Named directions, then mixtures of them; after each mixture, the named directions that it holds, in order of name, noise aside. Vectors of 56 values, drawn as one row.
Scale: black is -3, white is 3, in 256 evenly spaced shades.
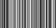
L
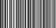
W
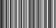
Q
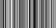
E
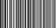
W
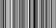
E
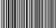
W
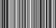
L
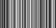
L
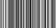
L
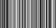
L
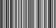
E, Q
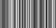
E, L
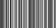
Q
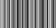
Q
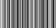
Q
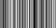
E, L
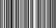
E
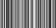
E, L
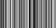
E, Q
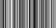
E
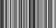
E, Q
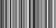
E, Q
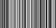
L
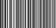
W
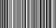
L, W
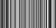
L, Q
